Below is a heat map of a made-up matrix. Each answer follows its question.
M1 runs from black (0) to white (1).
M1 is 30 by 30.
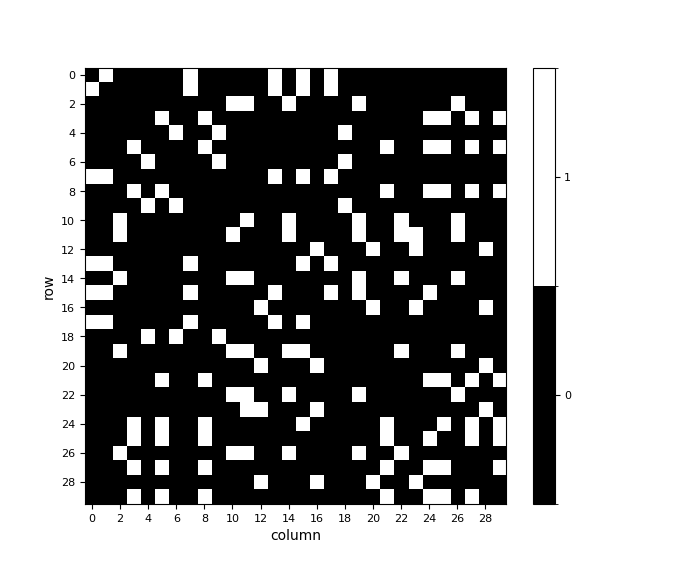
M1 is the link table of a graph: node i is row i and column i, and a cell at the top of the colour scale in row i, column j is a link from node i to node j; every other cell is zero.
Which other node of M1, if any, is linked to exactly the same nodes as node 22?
node 2
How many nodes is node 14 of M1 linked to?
6
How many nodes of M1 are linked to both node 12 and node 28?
3
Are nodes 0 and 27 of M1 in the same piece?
yes
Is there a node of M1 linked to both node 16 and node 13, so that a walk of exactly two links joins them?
no
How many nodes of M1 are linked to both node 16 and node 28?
3
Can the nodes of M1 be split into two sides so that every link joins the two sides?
no
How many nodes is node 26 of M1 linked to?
6
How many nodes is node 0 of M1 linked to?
5
